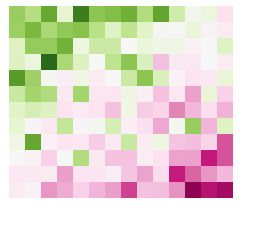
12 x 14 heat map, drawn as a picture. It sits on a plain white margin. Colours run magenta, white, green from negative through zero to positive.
Slope: up to the top left. Ninth with the lowest average: bottom right. Mirror symmetry: none. Roughest part: middle right.
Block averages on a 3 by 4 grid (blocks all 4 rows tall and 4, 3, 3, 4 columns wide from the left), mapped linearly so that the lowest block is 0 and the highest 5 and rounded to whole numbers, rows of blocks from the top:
5543
4332
2220
